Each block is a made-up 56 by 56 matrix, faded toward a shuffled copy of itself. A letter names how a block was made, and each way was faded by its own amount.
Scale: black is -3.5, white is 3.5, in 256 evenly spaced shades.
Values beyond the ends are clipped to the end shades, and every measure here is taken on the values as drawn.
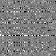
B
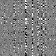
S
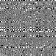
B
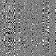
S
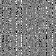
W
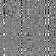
S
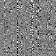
W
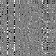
S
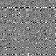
B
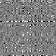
B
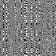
S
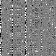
S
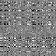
B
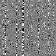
W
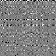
B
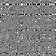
B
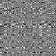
B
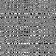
B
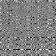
B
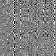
S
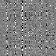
S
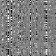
S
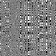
S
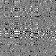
B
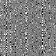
W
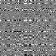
B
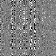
S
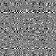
B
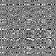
B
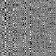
S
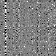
W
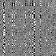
S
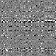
B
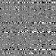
B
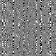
W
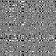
B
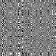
S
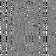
S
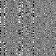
S
